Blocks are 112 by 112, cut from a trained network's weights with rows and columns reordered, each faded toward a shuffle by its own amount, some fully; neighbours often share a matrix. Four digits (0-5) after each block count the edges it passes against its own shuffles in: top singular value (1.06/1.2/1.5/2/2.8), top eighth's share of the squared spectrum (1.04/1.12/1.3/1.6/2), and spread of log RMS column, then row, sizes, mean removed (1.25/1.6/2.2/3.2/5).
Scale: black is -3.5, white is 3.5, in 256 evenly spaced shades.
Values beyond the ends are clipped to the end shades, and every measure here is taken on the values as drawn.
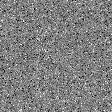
1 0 0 0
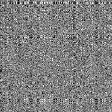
4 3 1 3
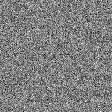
3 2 0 0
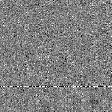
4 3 1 2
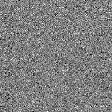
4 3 2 2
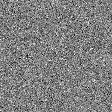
2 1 0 0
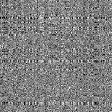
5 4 1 3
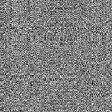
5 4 2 2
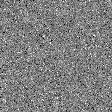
2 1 0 0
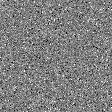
0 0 0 0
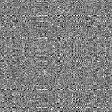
5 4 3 3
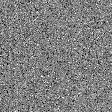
2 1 0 0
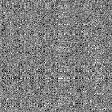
4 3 1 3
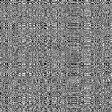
5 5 2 4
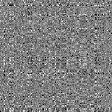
5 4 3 3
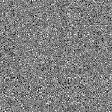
4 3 1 2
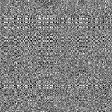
5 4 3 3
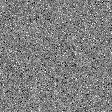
2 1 0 0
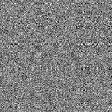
4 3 1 2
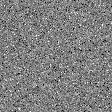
0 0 0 0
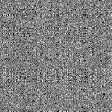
4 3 1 3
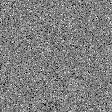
0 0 0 0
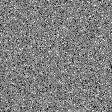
0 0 0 0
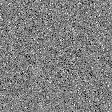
0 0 0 0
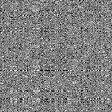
4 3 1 3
